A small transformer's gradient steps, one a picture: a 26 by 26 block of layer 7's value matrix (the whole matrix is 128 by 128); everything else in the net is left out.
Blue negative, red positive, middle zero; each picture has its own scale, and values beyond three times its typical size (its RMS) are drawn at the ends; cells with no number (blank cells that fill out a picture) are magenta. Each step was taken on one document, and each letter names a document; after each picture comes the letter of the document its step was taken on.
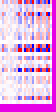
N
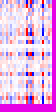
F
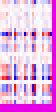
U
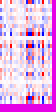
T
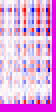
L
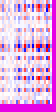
N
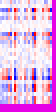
U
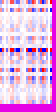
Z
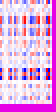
L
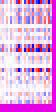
N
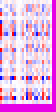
T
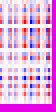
L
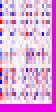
T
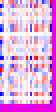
Z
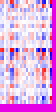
Z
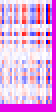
L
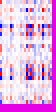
T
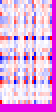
U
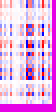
T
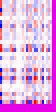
T
